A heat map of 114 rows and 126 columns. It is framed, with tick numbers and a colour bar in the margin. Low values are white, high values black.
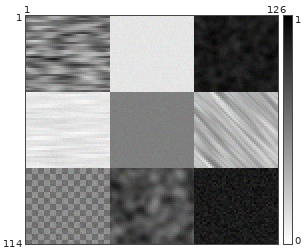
The table splits into 3 rows of 3 panels. Panel 1,1: middling, streaked across, strong in contrast. Panel 1,2: very low, flat. Panel 1,3: very high, blotchy, faint in contrast. Panel 2,1: very low, streaked across, faint in contrast. Panel 2,2: middling, flat. Panel 2,3: low, slanting down to the right. Panel 3,1: middling, checkered. Panel 3,2: high, blotchy. Panel 3,3: very high, fine-grained, faint in contrast.
